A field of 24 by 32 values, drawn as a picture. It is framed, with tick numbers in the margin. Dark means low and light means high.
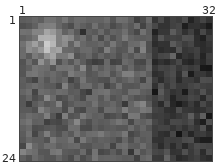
A single bump stands in the top left. There are no regular stripes. A vertical seam about 70% of the way across splits the table, and the left part is higher. The top left is the ninth with the highest average.
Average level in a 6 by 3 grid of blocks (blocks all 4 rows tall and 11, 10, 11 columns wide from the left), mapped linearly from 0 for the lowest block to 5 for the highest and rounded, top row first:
430
530
330
330
330
330
